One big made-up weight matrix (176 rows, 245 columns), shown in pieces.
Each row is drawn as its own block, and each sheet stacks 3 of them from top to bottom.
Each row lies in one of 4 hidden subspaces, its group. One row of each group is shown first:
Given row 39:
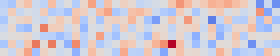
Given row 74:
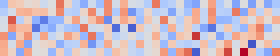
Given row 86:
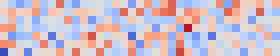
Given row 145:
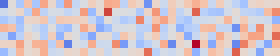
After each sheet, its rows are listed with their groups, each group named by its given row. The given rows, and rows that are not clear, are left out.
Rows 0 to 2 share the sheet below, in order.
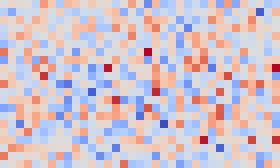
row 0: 86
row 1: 145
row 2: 39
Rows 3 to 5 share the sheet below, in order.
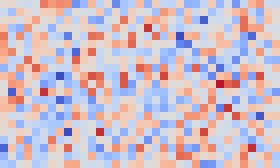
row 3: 86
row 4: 74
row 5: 86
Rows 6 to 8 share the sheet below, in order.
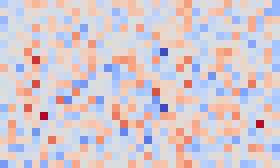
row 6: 39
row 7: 39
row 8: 86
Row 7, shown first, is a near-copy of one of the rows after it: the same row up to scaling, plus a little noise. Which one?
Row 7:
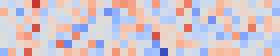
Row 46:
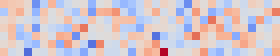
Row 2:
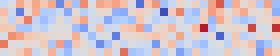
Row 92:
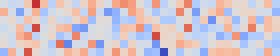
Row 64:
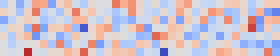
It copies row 92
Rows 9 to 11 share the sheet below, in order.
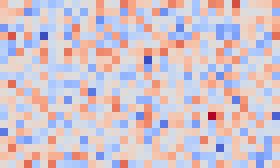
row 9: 74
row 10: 145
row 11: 39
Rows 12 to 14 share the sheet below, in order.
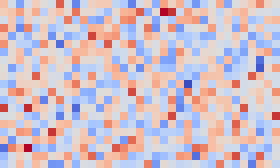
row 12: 86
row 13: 86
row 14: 74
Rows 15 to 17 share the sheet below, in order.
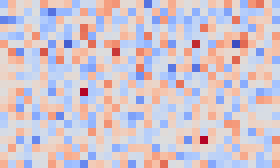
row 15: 145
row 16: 145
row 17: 39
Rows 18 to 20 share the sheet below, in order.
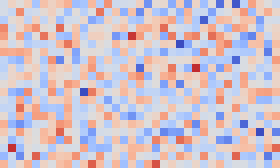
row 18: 86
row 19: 145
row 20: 74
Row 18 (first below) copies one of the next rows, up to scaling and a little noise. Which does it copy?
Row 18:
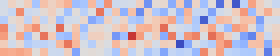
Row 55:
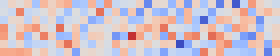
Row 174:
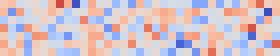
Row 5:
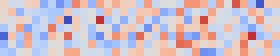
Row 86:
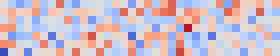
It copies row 55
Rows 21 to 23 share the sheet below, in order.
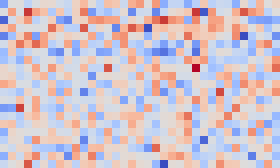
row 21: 74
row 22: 145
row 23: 39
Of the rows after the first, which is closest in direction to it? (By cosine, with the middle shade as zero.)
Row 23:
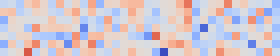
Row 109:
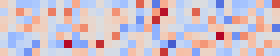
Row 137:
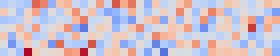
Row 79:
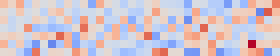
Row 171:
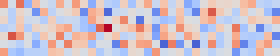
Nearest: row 137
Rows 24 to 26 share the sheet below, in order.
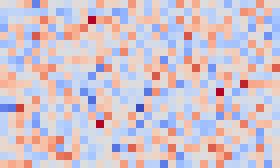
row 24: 74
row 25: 145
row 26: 86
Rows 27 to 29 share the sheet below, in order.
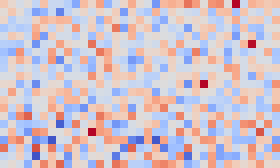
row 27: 74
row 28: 39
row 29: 74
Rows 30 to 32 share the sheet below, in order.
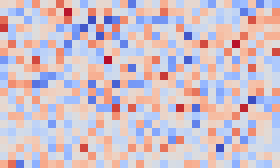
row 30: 74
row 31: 74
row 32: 145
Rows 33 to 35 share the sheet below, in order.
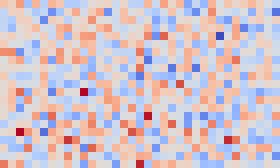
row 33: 145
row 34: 145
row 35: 145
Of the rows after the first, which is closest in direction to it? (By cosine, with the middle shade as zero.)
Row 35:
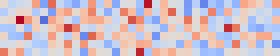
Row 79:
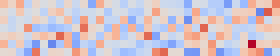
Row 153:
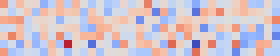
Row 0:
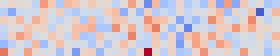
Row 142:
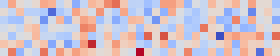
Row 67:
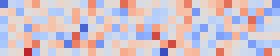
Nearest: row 153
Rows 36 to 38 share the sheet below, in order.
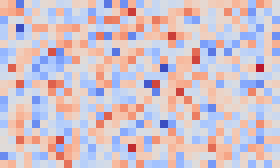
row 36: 74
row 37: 86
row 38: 86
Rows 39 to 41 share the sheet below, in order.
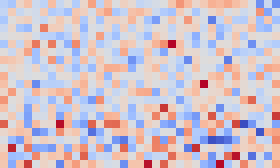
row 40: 39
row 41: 74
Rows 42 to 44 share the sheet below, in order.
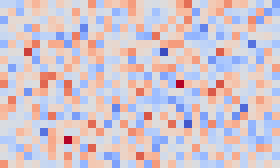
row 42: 39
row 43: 74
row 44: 145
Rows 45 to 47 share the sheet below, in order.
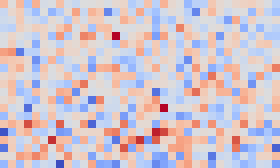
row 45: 145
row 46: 39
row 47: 74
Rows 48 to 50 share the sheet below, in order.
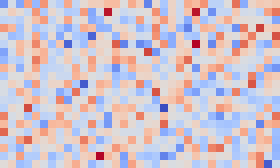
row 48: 145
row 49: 39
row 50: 39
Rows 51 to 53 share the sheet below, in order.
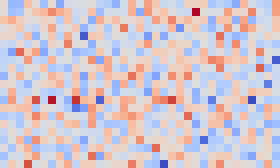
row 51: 145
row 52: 39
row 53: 39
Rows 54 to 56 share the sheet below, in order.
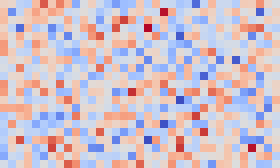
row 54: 86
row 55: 86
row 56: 86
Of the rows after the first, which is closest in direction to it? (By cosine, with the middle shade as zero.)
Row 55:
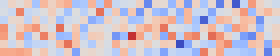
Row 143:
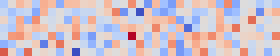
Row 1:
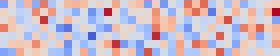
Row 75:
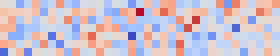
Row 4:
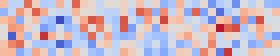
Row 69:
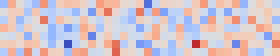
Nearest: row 143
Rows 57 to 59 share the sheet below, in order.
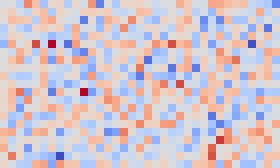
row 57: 39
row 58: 145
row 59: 74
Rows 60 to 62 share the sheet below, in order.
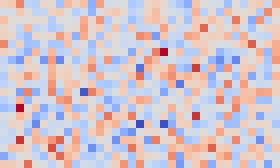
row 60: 39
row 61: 145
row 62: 86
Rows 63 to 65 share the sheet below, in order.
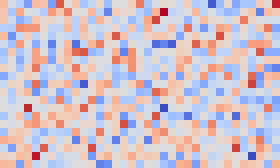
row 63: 39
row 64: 39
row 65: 74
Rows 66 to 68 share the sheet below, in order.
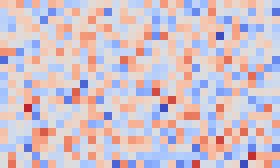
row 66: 145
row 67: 39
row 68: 74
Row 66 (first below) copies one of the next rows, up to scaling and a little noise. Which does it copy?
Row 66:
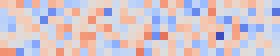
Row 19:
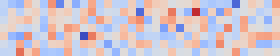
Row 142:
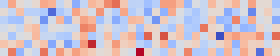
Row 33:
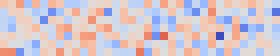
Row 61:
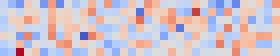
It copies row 33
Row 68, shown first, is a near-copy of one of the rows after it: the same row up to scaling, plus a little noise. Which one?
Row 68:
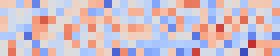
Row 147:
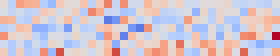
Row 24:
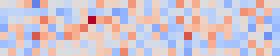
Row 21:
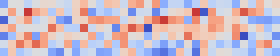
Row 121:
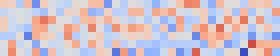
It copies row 121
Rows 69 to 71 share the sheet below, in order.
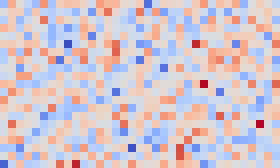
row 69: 145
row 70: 39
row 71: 86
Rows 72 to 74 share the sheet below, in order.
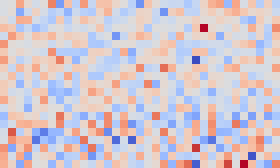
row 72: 39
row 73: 86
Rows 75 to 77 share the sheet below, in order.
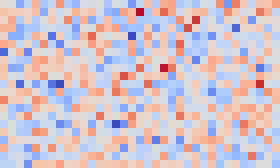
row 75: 86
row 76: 86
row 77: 74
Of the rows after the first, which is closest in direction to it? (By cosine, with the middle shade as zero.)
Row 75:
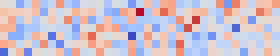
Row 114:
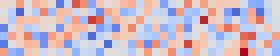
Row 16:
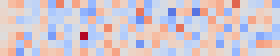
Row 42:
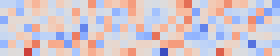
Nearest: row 16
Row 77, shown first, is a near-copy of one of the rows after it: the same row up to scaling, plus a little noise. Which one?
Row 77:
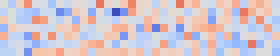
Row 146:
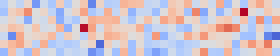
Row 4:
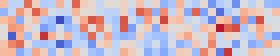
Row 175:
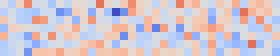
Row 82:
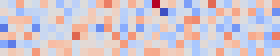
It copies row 175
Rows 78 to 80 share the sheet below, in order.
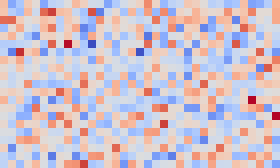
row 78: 145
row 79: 39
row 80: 39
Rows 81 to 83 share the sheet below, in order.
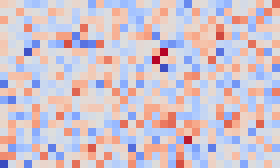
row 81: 39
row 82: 74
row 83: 86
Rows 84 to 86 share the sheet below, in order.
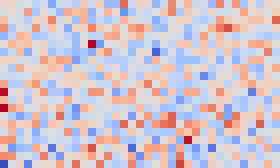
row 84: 74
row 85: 86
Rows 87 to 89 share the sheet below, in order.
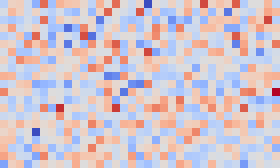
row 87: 145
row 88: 74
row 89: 86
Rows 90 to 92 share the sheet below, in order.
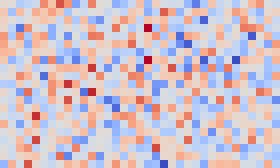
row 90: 86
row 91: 145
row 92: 39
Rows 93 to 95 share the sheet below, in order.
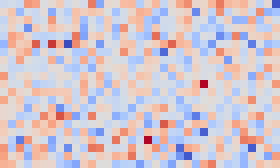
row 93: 39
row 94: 39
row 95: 86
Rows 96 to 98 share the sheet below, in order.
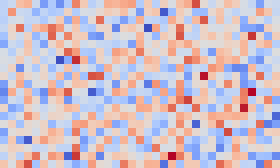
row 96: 86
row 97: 86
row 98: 39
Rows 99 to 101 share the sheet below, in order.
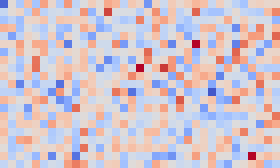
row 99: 145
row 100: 86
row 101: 39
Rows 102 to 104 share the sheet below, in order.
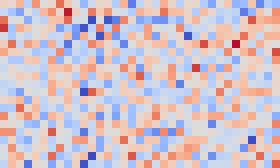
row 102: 74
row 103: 145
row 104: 39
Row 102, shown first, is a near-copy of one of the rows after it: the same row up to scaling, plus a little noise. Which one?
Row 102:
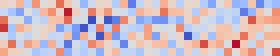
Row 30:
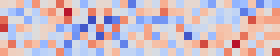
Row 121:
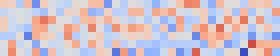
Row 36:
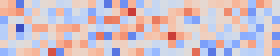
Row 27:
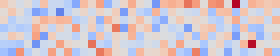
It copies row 30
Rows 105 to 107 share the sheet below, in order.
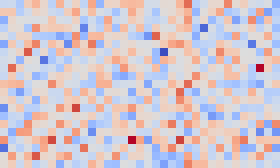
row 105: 39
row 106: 86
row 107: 74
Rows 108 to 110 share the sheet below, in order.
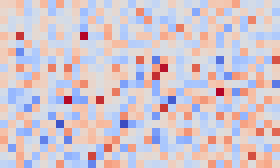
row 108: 145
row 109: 39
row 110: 74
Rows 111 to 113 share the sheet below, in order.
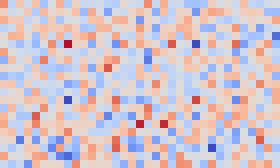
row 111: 145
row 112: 145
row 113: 86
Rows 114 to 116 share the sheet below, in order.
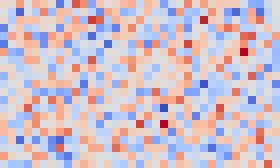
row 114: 86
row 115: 39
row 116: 86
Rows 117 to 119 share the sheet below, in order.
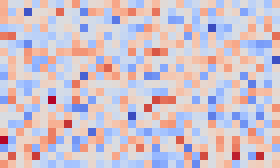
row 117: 74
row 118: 39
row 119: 74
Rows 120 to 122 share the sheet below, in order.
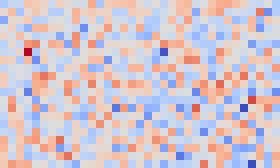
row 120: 39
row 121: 74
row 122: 86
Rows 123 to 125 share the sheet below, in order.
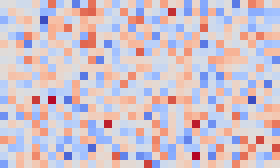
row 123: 145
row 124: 39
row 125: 145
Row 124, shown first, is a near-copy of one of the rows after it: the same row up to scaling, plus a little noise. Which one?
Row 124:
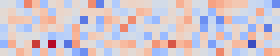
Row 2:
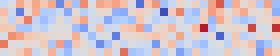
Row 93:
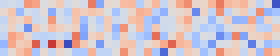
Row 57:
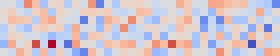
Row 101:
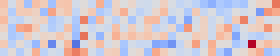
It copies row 57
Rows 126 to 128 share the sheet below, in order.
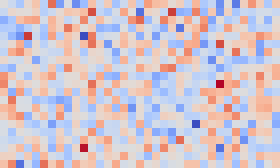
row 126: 145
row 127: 74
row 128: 145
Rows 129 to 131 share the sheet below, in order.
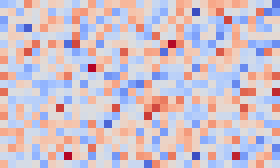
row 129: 39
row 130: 74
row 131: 145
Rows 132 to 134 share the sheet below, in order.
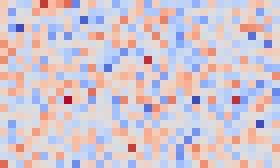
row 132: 86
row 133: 145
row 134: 86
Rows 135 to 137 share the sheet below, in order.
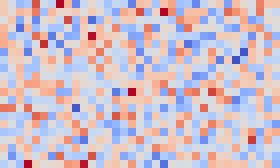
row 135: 86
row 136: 86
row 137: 39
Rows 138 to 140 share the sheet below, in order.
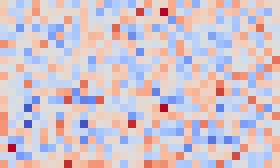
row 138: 86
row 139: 39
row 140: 74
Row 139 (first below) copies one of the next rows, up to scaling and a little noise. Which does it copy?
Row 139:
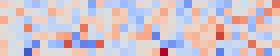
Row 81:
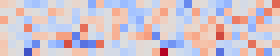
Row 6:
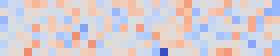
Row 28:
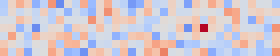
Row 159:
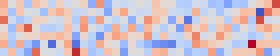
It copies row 81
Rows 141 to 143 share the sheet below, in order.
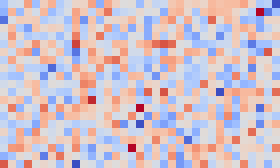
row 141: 39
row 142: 145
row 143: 86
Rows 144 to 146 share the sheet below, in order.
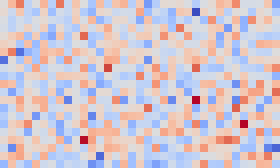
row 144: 145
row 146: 74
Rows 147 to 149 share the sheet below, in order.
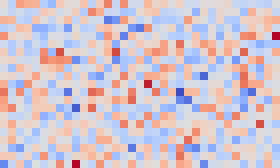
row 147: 74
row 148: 86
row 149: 86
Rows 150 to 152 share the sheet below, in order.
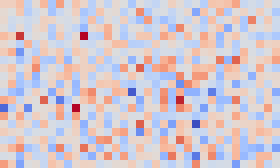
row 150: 145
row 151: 86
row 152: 145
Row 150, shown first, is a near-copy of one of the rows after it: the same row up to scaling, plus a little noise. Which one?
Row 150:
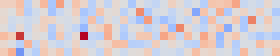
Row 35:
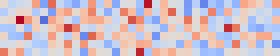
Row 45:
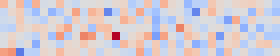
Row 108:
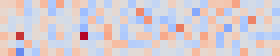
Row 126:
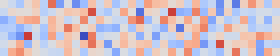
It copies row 108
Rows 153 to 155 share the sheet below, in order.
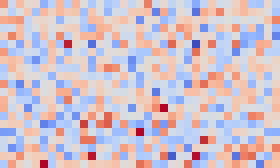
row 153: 145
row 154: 39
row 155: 145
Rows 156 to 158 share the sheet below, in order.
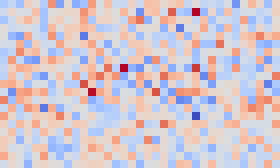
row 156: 145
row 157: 74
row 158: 86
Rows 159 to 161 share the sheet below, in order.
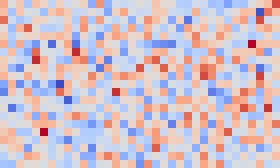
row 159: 39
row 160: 86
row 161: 145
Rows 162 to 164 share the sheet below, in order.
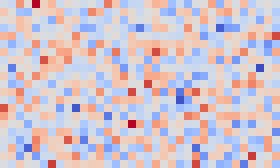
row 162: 74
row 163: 86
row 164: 74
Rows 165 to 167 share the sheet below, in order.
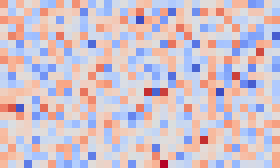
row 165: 145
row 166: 145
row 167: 39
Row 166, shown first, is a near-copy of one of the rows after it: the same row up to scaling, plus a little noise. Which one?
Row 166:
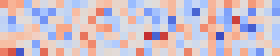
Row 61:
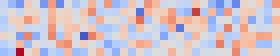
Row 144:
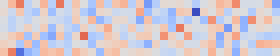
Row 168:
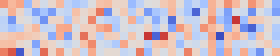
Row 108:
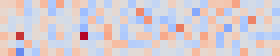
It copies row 168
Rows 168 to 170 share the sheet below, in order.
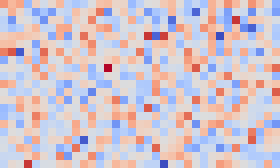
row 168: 145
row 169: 145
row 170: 39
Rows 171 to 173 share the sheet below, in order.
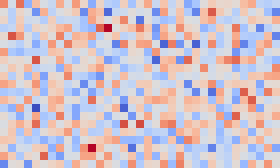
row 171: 145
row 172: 74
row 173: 86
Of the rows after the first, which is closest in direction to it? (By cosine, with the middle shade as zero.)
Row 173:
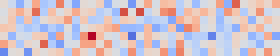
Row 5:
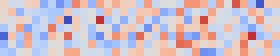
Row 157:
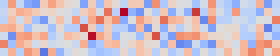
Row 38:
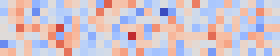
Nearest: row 157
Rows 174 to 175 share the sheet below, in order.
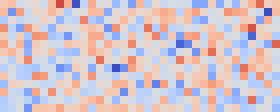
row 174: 86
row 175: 74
